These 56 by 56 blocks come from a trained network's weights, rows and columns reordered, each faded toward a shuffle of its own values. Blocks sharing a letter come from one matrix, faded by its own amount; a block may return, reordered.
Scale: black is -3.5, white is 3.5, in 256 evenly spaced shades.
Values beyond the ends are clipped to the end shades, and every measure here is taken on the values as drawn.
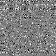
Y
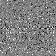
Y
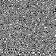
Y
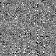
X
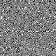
Y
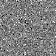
X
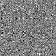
X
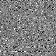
Y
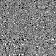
X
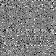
Y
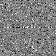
Y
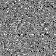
Y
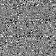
Y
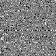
Y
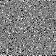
Y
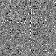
X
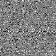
Y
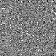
X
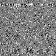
Y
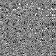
X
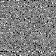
Y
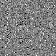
X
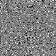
Y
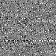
Y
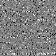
Y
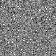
X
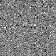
X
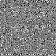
Y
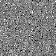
X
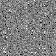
X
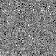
X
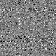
Y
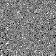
X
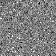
X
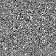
X
